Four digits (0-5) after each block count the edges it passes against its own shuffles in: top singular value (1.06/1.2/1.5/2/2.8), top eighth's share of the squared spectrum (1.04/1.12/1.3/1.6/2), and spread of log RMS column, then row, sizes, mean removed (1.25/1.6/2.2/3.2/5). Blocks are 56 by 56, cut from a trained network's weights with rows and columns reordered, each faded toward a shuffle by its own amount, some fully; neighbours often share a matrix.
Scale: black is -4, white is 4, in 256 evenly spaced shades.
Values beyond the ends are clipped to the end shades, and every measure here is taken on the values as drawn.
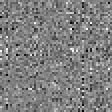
3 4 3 2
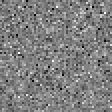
0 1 0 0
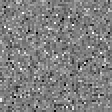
0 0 0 0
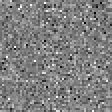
2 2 0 0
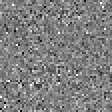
2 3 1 1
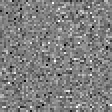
2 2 1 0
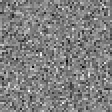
1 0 0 0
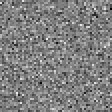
0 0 0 0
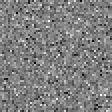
0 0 0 0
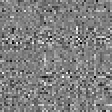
3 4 1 3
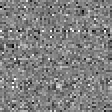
3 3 0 2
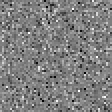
0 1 1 0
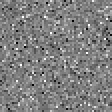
0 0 0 0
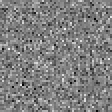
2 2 0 0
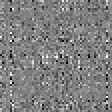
3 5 3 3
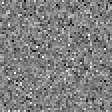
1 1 0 0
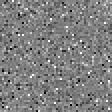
0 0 0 0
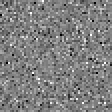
1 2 0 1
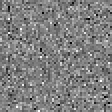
1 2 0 0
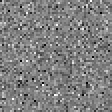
3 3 1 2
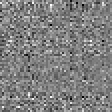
3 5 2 3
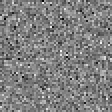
1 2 0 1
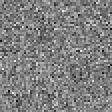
2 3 0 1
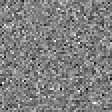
1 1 0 0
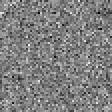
1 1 0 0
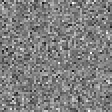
2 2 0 1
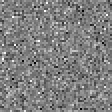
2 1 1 0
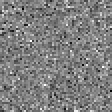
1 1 0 0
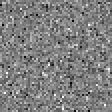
2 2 0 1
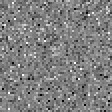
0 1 0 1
